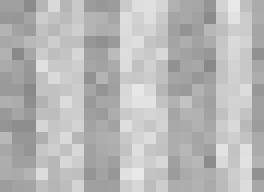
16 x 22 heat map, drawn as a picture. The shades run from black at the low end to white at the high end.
Average level on the scale: 70%. Stripes: upright, repeating 3 times. Grain: streaks running down.
